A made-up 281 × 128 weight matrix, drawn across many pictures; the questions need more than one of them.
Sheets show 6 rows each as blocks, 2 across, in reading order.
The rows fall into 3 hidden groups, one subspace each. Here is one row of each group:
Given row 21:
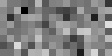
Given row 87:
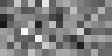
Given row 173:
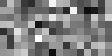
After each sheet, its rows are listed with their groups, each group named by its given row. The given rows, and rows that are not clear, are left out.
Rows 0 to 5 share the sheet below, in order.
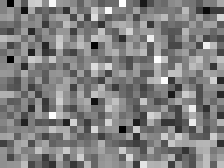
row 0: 173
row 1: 173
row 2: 173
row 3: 21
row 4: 173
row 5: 21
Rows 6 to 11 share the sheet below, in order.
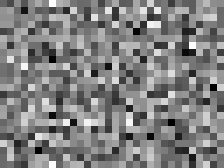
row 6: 173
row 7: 87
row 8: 173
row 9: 87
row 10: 173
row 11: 21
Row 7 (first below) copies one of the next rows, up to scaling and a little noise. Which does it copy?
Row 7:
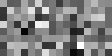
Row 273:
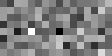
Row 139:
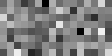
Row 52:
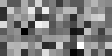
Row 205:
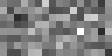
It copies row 52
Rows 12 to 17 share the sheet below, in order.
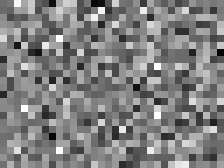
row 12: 21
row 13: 87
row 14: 21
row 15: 87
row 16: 21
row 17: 87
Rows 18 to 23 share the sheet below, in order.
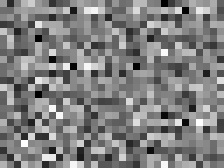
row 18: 173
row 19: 173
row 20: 173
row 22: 87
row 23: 173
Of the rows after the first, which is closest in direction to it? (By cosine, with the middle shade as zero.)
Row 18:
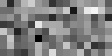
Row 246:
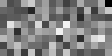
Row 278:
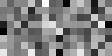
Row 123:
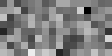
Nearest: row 246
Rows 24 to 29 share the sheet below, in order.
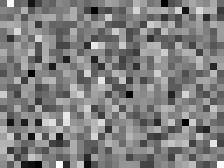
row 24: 173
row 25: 173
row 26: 21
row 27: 21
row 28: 21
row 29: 87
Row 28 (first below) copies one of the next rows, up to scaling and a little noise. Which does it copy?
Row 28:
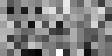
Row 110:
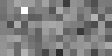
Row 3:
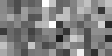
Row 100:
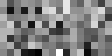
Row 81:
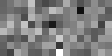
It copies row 100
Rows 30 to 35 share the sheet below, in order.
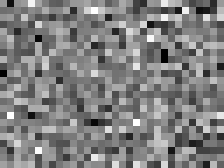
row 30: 173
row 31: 173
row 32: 87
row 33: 173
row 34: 173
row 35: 21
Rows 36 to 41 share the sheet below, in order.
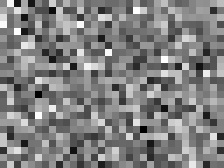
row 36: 87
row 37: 21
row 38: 173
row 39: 173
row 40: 21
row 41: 21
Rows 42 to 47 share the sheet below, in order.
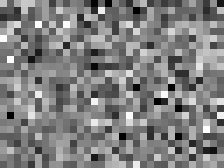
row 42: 21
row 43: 21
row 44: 173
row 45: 87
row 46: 173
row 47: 21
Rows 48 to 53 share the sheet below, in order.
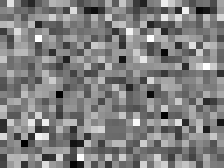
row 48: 173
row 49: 173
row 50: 21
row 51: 173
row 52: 87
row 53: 173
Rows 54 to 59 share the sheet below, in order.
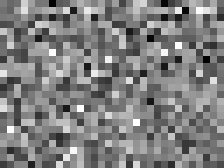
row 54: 173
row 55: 173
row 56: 21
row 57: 21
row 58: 21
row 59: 21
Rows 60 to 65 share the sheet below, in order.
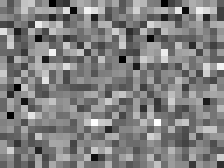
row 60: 173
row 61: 173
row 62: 87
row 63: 173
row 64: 173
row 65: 87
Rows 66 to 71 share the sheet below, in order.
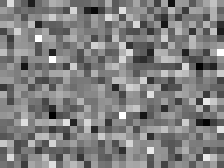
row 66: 173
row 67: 87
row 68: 173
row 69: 173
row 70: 173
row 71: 173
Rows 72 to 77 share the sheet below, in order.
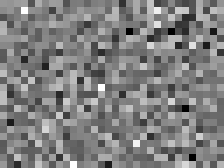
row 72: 21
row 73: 87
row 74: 87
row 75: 87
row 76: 87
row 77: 87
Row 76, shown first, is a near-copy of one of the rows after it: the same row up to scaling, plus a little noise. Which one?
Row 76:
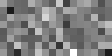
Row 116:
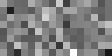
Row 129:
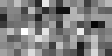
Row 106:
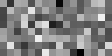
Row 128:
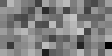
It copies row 116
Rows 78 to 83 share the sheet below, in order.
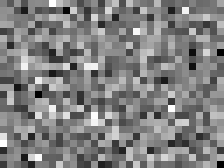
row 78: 173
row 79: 87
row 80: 173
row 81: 21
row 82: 21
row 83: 87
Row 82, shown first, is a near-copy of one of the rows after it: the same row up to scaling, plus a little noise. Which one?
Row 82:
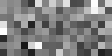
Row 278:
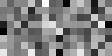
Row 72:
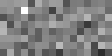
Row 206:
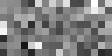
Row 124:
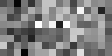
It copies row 206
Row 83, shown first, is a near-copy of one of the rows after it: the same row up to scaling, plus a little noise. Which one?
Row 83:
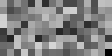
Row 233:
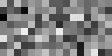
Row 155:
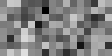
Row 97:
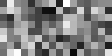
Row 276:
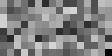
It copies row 276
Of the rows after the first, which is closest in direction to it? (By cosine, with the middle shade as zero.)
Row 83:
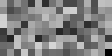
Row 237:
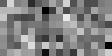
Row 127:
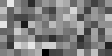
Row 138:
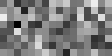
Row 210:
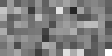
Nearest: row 127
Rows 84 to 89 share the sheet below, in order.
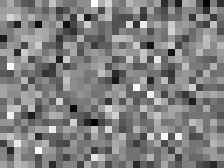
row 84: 21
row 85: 21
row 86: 87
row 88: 173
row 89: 21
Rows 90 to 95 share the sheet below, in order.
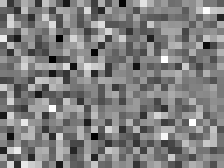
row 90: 21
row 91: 173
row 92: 173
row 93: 173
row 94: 21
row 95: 21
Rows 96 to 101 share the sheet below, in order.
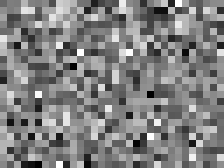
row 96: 21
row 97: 87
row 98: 87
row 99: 87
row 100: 21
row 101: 87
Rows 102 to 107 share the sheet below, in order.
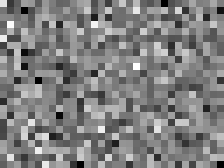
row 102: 21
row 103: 173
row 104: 21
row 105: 21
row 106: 87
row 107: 87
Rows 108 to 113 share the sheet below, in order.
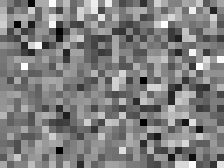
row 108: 21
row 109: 21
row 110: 21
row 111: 21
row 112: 21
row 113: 87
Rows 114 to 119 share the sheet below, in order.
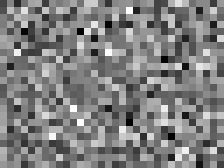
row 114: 87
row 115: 21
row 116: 87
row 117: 173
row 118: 21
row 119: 21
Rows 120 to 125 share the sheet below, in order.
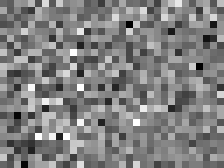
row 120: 87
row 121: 21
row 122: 87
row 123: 21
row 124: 21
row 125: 21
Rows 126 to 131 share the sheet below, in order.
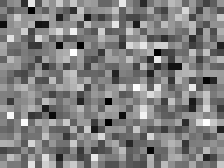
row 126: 87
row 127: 87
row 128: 87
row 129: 87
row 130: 173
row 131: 173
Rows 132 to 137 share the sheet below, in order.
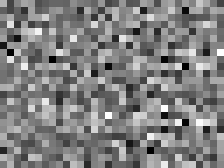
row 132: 21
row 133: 87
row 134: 173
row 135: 173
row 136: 21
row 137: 173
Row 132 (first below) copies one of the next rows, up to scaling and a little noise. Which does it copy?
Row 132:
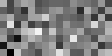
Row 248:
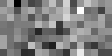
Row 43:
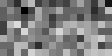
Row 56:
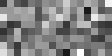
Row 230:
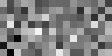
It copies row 230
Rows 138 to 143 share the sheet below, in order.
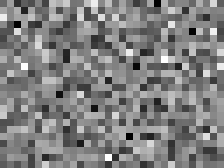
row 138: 21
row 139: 87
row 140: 21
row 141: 173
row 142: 87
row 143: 21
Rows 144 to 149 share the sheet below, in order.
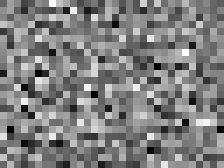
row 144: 173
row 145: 87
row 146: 87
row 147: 87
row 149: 173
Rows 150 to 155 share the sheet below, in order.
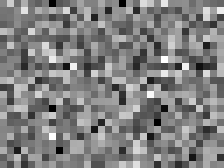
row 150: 173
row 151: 173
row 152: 173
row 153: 173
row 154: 21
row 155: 87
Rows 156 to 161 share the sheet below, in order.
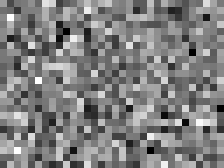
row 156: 21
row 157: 21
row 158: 21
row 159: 87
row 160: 21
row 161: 173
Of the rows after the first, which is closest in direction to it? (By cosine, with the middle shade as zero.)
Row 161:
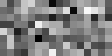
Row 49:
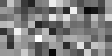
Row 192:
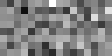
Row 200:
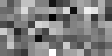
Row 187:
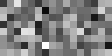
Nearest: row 200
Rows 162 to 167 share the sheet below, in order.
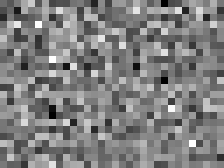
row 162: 21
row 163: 173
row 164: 173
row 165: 21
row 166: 173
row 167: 87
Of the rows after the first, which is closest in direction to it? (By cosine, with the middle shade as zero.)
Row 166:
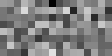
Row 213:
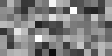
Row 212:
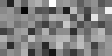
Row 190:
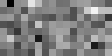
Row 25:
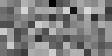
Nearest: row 25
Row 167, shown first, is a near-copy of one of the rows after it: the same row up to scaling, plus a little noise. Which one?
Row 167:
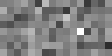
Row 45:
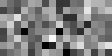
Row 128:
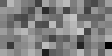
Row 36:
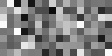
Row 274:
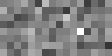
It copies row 274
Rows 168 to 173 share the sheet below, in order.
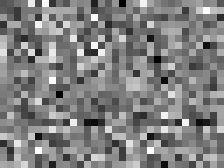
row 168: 21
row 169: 173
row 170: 21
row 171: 21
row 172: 173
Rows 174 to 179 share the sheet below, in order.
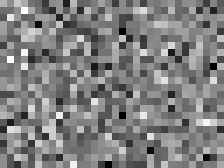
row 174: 21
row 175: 21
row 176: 173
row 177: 21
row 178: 87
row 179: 173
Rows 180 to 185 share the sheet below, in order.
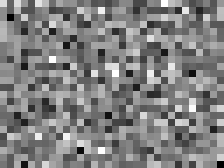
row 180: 21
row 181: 173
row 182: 173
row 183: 87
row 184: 21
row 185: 87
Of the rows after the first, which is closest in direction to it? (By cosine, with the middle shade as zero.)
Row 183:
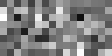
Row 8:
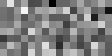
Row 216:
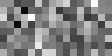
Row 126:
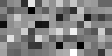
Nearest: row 8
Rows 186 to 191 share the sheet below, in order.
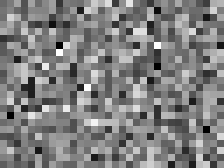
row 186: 21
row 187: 87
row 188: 87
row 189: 87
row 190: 173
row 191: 21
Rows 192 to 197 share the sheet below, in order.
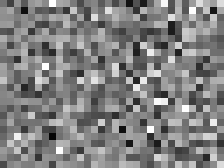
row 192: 173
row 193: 21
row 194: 87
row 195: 87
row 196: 21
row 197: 87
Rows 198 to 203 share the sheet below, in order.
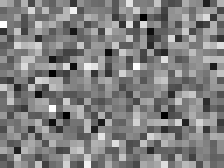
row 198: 87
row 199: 21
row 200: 173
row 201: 21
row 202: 21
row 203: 173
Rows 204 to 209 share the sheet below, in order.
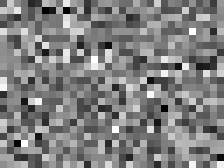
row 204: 87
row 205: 87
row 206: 21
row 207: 173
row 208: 87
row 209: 87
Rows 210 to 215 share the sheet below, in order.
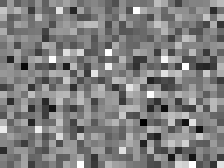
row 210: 87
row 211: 21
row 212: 173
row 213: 173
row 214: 87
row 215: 87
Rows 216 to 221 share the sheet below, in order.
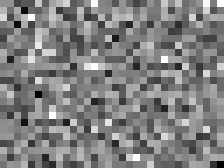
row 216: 21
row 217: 21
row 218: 173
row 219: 173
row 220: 173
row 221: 87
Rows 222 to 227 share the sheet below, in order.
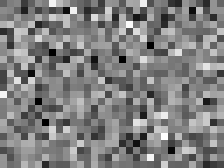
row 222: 173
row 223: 21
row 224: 21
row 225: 173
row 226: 87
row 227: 21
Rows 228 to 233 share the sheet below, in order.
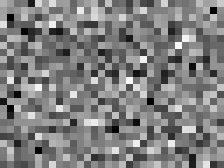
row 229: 21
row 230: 21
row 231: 21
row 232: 173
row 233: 87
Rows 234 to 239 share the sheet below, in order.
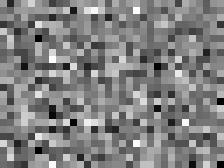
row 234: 173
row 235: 21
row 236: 173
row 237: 87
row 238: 173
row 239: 87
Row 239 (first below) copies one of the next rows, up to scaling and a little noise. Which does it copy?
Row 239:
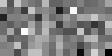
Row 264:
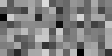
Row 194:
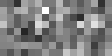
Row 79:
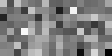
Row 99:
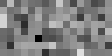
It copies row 79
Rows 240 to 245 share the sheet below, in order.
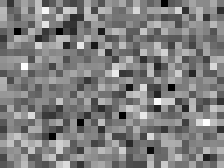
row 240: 87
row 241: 173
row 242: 21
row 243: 87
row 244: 21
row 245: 173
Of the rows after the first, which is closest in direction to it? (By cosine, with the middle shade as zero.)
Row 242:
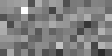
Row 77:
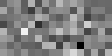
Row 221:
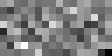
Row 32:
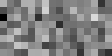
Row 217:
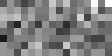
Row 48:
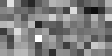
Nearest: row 221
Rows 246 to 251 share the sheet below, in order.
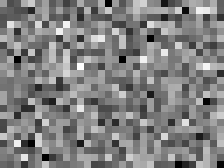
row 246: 21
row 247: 173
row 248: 21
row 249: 173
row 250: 87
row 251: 87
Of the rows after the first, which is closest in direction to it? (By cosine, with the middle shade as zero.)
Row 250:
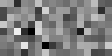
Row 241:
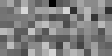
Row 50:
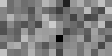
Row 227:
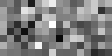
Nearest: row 227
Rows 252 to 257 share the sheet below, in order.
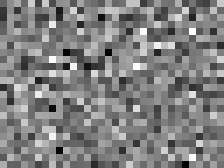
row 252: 87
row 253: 87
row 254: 173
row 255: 21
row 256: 21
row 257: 87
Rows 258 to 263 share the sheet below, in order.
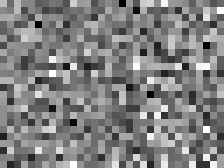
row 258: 21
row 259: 173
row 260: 173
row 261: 173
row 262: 87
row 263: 21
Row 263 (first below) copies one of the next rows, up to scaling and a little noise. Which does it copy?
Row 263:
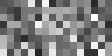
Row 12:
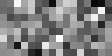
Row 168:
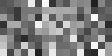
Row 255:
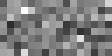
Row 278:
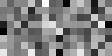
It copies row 168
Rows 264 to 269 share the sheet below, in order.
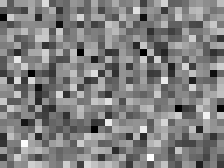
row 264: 87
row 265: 21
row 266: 21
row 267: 87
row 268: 21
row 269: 21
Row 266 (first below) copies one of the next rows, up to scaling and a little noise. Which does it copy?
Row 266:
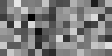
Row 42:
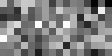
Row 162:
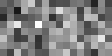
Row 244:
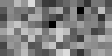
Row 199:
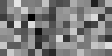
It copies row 199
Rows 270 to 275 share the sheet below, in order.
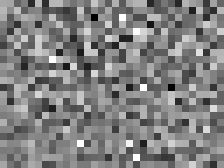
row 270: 21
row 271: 21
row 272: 173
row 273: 87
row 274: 87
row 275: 87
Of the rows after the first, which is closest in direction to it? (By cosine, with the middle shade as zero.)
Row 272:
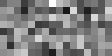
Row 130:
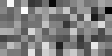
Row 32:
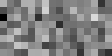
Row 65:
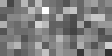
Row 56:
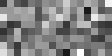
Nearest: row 56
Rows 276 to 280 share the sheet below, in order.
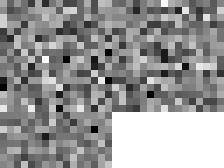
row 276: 87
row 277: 173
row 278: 21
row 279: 173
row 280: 87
